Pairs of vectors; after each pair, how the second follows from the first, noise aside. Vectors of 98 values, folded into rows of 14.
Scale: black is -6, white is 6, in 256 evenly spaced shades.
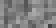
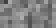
reversed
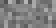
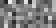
scaled up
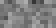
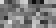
scaled up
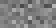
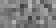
sign-scrambled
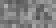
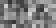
scaled up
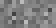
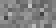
reversed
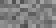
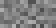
reversed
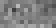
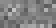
sign-scrambled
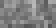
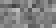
wrapped around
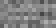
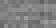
shrunk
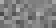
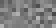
reversed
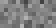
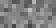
reversed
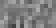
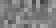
reversed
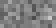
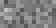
reversed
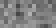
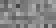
sign-scrambled
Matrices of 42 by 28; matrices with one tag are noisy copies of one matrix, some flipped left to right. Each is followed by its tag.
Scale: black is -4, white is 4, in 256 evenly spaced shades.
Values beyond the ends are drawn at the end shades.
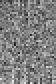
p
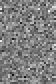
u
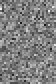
u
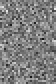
u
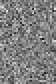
u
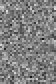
u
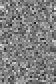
u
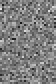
u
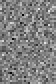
u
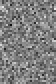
u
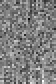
p
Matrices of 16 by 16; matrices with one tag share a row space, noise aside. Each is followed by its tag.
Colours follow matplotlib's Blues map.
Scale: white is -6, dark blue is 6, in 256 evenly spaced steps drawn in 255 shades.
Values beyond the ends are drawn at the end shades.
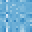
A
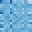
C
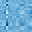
A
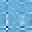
A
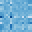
C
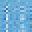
A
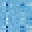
A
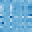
C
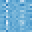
A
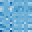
C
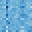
A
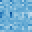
C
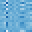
A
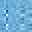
A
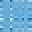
C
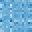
C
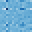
A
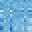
C
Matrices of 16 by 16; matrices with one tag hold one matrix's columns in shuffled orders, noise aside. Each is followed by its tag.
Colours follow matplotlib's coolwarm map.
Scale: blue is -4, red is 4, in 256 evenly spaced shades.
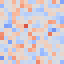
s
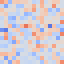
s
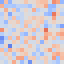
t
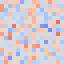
s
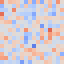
t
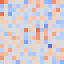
t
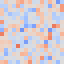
s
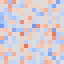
s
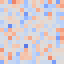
t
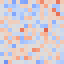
t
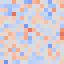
t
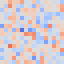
s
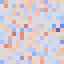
s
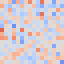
t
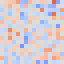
t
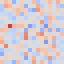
s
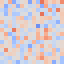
t
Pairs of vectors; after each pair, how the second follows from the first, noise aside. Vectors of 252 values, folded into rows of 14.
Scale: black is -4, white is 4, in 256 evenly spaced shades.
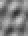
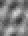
negated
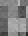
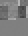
partly zeroed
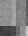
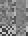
sign-scrambled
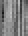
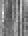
negated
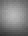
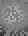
partly zeroed
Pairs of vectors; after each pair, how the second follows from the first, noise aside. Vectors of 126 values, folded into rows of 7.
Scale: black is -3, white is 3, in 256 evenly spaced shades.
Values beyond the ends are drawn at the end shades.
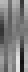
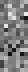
shuffled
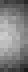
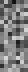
shuffled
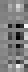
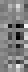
copied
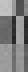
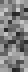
shuffled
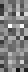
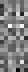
copied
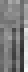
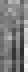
copied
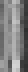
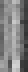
copied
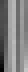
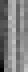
copied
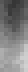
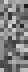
shuffled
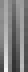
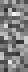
shuffled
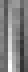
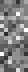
shuffled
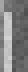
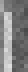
copied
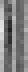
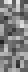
shuffled
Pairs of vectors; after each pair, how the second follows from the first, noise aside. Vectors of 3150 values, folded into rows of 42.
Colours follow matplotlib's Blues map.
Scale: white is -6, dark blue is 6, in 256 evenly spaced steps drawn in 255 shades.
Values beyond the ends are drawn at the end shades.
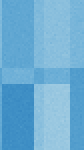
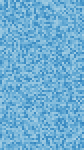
shuffled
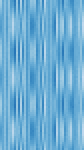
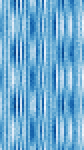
scaled up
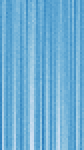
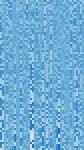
sign-scrambled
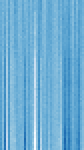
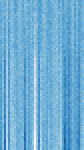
copied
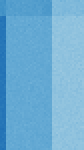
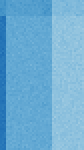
copied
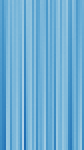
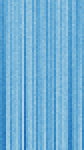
copied
